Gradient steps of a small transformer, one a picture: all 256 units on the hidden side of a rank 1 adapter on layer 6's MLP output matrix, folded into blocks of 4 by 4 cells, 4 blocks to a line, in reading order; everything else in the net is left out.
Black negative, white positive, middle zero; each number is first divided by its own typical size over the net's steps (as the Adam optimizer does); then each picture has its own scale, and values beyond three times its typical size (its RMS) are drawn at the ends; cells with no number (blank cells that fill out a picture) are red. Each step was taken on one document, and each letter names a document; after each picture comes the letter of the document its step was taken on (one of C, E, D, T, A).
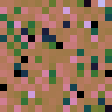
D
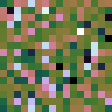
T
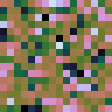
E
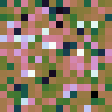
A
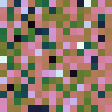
A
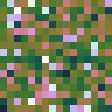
T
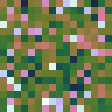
E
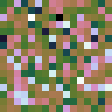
A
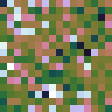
T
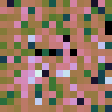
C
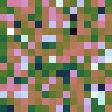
A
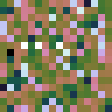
E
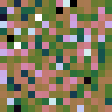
E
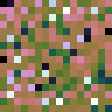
C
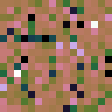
D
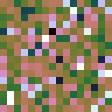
E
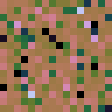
D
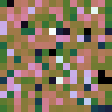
C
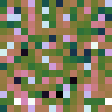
T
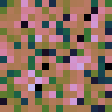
C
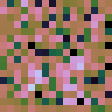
C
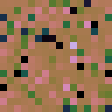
D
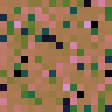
D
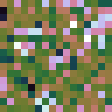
E
